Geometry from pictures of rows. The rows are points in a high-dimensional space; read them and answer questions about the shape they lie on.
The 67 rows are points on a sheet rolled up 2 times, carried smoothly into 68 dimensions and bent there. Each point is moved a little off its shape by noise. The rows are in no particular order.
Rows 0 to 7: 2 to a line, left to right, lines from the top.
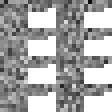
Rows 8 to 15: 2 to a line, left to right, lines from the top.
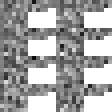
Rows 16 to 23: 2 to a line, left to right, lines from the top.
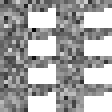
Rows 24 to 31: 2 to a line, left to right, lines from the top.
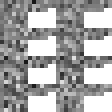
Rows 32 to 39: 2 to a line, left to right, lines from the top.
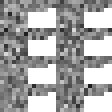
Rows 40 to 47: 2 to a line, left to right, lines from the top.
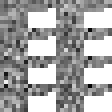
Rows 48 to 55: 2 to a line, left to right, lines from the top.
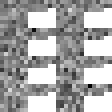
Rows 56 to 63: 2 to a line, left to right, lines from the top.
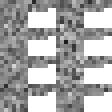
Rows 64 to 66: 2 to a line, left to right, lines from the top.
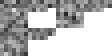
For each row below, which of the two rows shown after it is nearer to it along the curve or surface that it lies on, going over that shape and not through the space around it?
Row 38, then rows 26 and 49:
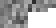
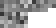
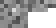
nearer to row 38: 49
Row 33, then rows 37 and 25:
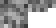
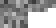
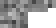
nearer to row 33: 37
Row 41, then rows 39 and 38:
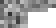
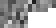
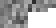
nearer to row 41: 39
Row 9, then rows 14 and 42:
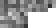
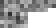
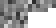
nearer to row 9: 14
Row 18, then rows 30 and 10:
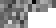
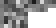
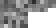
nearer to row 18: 30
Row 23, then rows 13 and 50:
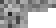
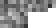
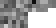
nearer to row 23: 13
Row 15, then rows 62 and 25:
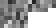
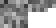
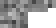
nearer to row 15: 62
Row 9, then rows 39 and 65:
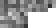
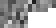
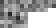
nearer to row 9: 65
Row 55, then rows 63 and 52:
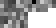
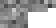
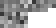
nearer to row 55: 52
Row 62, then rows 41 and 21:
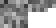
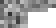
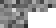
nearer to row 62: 21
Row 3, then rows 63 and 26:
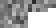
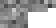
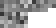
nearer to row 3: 63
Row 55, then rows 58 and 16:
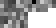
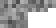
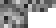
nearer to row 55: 16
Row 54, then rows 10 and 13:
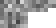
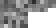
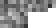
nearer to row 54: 13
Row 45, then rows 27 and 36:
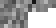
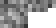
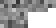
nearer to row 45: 27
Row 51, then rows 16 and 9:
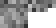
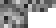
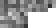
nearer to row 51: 9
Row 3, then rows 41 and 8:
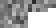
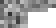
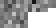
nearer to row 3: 8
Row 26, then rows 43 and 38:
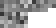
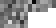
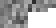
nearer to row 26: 43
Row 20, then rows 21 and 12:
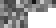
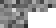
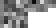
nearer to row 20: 12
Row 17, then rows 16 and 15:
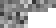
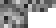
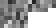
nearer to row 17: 15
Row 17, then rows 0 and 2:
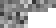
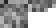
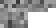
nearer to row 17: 2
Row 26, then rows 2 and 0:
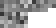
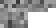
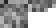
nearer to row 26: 2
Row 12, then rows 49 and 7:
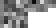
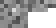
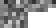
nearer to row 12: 7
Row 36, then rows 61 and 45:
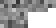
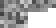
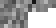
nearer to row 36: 61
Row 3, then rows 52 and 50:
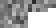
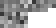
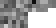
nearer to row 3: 50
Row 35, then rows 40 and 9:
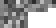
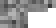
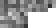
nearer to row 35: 9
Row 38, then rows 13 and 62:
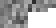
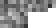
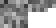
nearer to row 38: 62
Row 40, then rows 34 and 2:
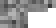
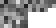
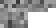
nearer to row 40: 2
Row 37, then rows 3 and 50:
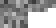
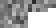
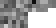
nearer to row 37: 50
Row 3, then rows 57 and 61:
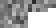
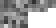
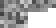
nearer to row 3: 57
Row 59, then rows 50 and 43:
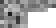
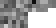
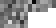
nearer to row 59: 43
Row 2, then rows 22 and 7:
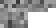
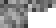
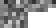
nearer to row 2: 22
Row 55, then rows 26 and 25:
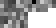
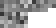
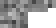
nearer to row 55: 26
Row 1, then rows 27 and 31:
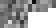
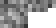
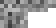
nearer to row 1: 31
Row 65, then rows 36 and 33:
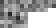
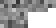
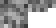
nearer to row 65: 36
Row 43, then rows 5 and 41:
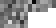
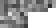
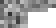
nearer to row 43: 41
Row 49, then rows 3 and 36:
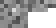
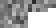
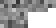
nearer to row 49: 3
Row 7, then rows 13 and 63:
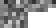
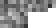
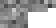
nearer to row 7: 13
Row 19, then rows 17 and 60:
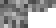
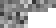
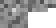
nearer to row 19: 60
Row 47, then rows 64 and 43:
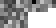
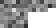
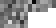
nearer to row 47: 43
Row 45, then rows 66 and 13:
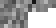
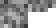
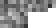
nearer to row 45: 66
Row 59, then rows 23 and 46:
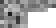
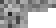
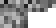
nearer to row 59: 23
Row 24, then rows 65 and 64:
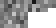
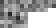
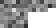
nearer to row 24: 64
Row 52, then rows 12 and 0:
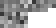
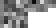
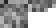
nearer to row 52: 12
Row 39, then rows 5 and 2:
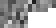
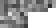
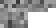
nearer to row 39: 2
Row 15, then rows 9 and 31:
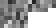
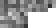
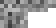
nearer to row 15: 31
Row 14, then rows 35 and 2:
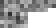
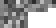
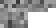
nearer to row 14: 2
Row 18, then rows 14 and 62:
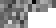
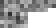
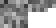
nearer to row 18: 14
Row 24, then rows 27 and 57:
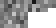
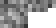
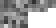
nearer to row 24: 57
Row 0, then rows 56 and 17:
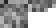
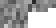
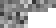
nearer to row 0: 56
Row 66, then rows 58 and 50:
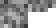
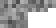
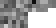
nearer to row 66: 50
